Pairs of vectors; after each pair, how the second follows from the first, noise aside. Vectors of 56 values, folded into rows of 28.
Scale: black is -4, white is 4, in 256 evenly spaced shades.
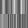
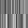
reversed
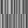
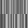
reversed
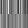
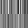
copied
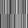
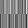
sign-scrambled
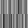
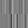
partly zeroed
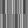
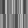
copied
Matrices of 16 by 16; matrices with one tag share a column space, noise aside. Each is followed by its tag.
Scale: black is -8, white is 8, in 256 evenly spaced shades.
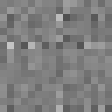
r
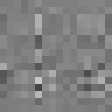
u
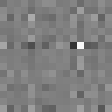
r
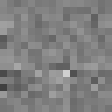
u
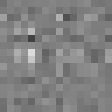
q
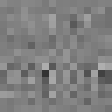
u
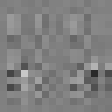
u
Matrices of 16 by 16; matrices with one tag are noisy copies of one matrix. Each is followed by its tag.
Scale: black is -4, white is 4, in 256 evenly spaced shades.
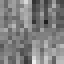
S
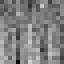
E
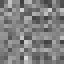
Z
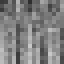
E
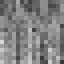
E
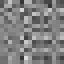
Z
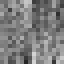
S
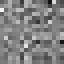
Z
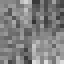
S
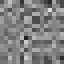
Z
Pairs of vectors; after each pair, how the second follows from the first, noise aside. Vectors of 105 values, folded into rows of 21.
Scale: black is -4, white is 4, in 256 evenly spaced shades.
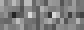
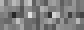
copied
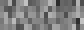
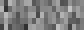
reversed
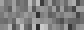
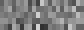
negated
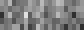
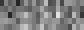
reversed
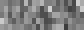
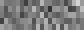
sign-scrambled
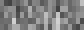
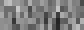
negated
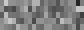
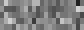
copied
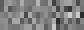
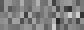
copied
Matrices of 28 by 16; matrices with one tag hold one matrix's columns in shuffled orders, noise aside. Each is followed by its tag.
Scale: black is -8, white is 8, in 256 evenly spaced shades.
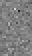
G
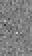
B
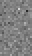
G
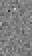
G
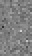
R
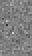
B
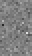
B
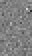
G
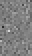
R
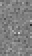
B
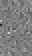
B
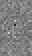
B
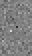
R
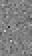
R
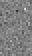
G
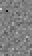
G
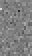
G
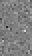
R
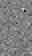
G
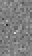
B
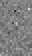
G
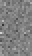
B
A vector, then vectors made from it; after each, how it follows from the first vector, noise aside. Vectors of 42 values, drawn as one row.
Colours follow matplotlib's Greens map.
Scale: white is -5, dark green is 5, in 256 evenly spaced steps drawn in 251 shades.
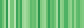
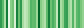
scaled up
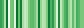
scaled up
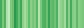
sign-scrambled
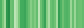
sign-scrambled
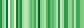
scaled up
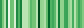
scaled up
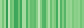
sign-scrambled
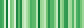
scaled up
